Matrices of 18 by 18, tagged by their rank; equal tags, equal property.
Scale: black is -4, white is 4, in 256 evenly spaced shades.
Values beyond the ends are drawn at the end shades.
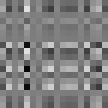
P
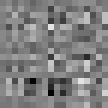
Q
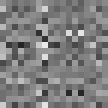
Q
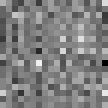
Q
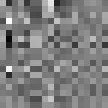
Q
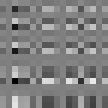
P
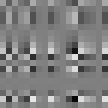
P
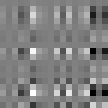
P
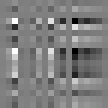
P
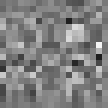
Q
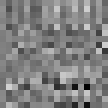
Q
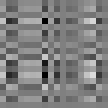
P
